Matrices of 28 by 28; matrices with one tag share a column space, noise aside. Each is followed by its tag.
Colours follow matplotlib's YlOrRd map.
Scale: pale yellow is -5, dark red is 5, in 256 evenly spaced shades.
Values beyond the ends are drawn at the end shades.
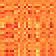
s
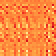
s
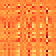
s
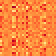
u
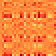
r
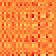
r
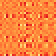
r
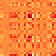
r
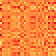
u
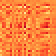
s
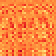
s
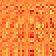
s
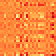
r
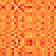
u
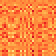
s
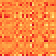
r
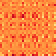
r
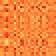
u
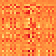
s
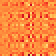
r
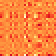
r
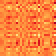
u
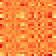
r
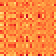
r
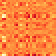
r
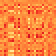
s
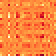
r
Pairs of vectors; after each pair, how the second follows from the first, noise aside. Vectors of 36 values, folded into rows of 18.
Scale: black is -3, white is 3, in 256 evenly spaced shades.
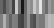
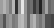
negated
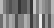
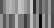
negated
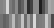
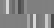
partly zeroed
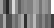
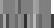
partly zeroed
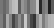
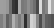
negated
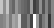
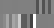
partly zeroed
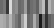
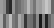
sign-scrambled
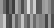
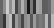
negated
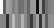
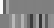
partly zeroed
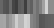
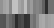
negated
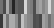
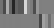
partly zeroed
